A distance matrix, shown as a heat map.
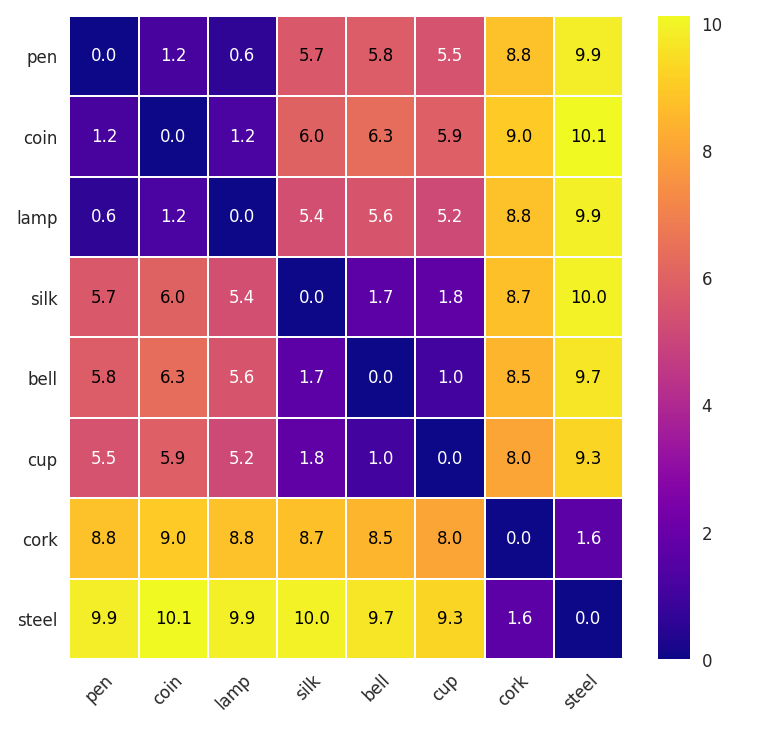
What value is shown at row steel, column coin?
10.1
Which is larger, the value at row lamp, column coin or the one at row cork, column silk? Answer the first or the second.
the second
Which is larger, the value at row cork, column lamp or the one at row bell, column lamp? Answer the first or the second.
the first
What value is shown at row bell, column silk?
1.7
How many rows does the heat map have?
8
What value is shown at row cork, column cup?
8.0
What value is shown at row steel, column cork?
1.6
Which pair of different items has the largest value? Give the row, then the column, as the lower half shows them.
steel, coin
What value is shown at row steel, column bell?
9.7
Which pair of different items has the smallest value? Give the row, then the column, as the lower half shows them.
lamp, pen
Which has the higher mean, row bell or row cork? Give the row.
cork
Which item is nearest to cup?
bell
